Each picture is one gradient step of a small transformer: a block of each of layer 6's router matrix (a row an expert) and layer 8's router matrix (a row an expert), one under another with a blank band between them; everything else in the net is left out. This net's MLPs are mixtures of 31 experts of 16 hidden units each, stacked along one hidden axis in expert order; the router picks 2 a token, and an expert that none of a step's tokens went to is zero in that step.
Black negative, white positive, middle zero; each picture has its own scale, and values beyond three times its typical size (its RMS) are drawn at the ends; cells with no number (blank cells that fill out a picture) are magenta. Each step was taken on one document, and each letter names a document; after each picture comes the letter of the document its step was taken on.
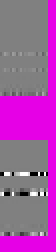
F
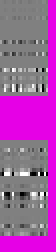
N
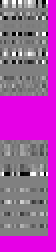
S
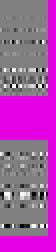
N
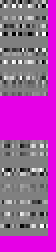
S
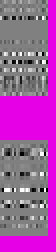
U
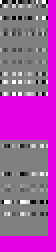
S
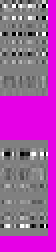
U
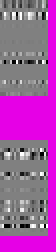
U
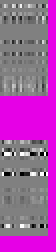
U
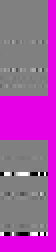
F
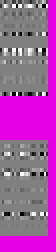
S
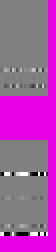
F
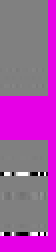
F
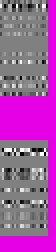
U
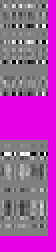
U
